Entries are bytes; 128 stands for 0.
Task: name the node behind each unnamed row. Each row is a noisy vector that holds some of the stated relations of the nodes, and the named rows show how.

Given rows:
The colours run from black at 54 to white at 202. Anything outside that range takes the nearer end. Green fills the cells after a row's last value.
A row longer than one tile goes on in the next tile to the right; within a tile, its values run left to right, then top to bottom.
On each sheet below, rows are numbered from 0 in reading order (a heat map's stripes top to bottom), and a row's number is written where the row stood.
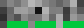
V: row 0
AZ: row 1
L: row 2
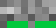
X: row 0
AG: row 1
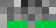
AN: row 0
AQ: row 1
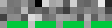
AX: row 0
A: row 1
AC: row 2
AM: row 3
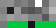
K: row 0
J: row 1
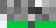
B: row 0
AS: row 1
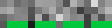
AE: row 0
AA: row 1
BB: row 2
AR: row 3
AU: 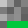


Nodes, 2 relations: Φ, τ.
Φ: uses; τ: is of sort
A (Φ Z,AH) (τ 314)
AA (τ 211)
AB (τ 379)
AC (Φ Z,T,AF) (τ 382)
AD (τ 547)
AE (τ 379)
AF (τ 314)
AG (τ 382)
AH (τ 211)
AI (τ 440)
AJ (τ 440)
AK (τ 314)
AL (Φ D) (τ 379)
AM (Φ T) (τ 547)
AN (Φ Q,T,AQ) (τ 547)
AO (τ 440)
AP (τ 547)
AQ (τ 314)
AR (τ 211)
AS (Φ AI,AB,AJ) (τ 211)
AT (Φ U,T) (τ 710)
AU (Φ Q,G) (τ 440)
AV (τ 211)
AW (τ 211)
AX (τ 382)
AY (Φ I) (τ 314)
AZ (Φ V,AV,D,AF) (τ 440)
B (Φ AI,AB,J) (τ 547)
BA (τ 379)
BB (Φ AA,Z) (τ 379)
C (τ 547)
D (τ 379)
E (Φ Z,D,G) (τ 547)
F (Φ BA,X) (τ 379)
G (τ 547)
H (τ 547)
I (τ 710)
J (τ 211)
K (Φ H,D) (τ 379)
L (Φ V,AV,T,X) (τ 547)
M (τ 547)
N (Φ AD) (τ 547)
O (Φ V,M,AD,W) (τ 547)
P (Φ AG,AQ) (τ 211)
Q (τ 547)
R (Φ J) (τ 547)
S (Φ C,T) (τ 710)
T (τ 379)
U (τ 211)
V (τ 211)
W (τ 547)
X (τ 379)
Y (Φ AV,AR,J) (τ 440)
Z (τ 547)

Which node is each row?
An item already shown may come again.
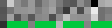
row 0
U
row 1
AG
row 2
AL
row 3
Z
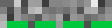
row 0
L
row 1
I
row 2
F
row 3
AB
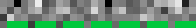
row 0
D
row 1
AB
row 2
I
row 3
T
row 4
Q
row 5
BB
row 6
AI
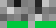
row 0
AO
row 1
E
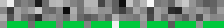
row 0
Y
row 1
AD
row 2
AZ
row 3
AJ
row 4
AY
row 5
Y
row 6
P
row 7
H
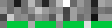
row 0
D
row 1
AO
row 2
Y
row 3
O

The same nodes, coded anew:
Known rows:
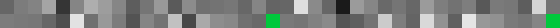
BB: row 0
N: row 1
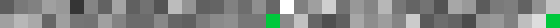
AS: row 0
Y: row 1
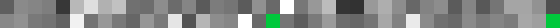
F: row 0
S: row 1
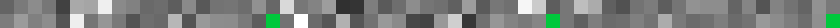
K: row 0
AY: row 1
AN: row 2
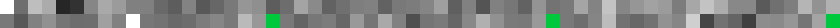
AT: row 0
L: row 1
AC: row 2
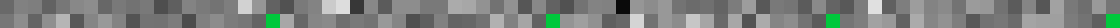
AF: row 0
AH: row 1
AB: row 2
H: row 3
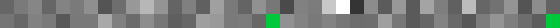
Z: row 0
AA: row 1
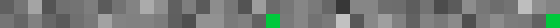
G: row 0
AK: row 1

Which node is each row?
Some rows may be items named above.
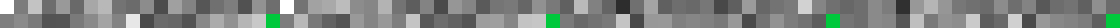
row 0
AU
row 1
AZ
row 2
AQ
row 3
T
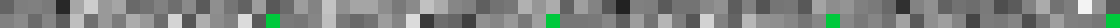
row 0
X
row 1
AC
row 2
O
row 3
A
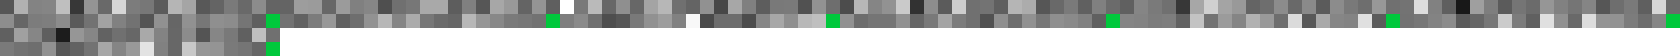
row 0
P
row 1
C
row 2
AU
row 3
P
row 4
X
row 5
N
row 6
AD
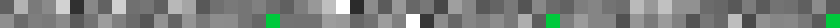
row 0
P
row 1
U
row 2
AL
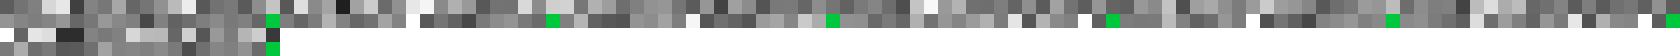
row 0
AR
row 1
AG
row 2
AO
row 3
BA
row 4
AX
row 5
F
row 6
I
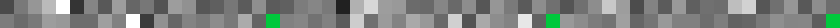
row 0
U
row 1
X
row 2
J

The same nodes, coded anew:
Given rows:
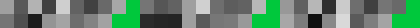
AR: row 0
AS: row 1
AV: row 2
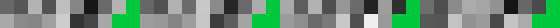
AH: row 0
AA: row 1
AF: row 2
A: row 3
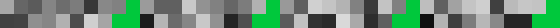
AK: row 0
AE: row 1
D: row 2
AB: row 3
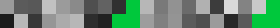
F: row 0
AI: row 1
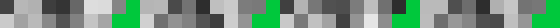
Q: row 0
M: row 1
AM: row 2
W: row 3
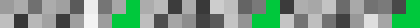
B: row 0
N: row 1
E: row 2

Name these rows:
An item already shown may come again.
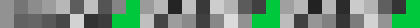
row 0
Y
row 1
O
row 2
O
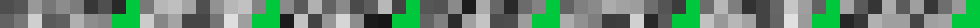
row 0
AC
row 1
H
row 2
T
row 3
U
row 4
AZ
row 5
C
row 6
AY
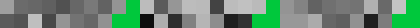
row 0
AX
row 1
AB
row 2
AO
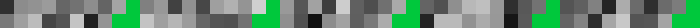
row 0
AU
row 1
I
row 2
AR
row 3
BB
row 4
U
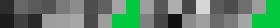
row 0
P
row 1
AR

